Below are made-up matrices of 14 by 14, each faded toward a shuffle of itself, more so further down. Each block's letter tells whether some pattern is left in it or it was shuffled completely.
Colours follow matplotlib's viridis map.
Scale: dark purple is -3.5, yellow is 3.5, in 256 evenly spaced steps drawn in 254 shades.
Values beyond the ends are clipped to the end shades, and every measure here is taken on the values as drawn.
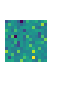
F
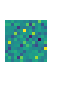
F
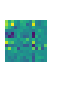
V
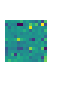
V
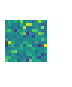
F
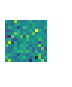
F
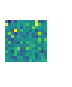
F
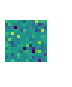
F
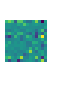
V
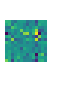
V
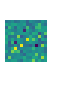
F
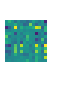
V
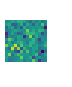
F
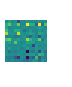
V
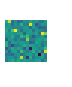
F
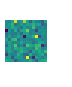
F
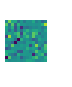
F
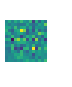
V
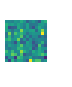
F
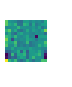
V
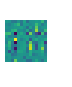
V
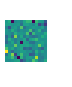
F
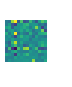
V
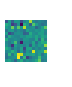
F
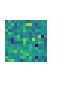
F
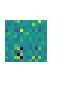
V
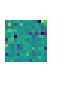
F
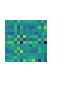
V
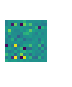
V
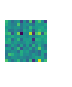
V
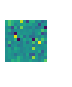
F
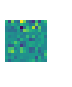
V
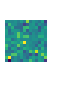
F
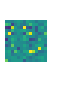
V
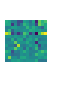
V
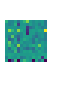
V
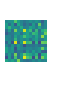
V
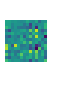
V
